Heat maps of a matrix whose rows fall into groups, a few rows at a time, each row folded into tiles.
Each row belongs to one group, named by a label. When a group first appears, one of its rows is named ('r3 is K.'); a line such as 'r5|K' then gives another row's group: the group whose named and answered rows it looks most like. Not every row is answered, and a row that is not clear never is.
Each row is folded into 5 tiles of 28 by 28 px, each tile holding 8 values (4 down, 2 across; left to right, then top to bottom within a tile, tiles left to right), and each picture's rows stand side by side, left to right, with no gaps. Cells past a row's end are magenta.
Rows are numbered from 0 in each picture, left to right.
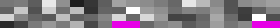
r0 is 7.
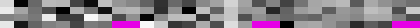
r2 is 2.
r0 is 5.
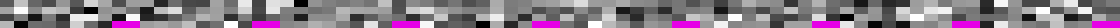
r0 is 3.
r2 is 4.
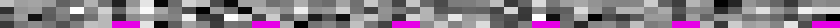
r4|3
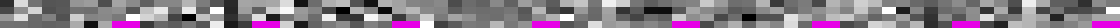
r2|5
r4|7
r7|7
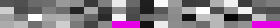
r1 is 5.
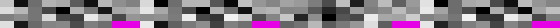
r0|5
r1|5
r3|5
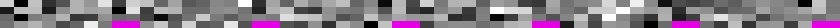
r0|4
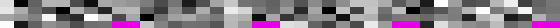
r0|5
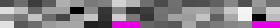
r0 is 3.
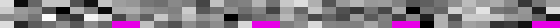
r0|5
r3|2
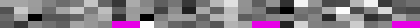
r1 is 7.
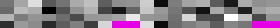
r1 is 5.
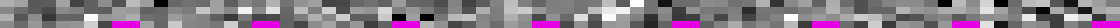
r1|4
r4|2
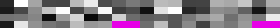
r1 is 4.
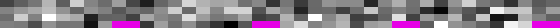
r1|2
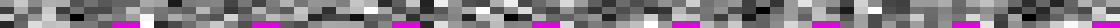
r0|7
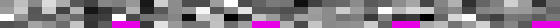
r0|7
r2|4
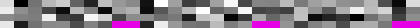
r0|5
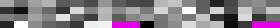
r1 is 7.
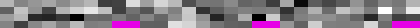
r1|7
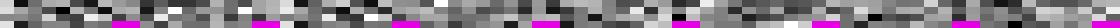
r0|5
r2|5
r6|3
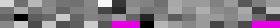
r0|4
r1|2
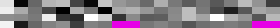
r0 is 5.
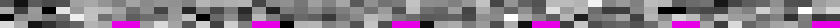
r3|2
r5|4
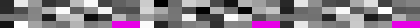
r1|5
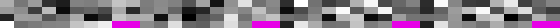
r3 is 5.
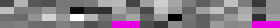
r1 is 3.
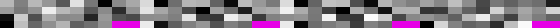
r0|2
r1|5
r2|5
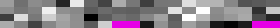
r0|2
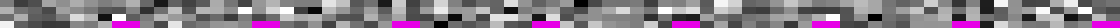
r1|4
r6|3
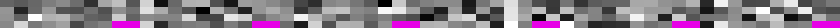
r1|5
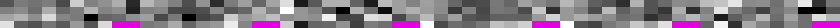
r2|5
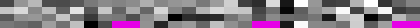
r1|3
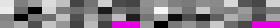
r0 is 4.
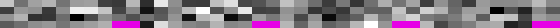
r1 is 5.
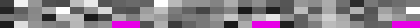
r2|7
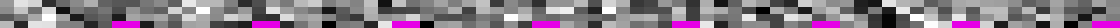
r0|7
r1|2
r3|2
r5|5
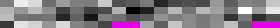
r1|4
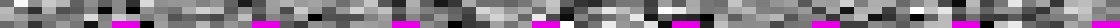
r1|2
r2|3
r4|4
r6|3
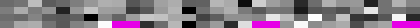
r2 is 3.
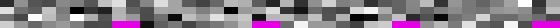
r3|4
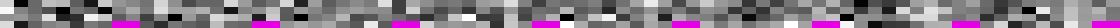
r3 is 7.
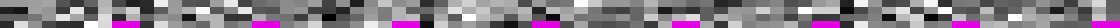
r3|2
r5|4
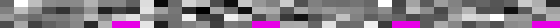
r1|5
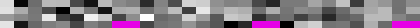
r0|5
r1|2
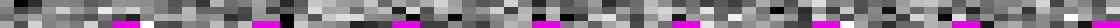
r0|4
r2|2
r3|3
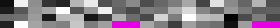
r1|2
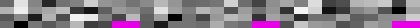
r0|3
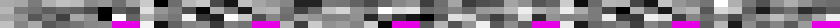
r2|4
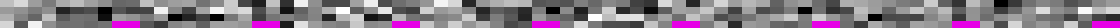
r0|7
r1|3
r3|7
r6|3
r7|4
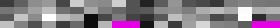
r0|2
